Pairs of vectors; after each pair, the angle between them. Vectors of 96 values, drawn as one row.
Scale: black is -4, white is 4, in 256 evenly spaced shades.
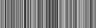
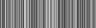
nearly opposite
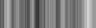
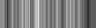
nearly opposite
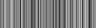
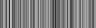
partly aligned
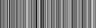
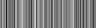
orthogonal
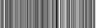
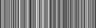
partly opposed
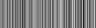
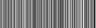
nearly opposite
